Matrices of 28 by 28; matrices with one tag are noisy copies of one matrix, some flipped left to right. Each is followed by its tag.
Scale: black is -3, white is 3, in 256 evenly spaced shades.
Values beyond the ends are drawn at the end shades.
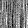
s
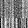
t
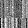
t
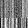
t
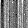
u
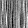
s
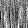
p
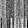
t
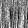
p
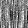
p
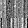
t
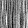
s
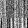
t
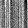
u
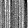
u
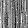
s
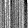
u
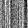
u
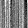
u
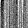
u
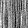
s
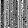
u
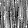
p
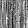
s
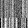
t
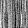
s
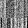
t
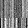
t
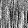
p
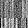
t
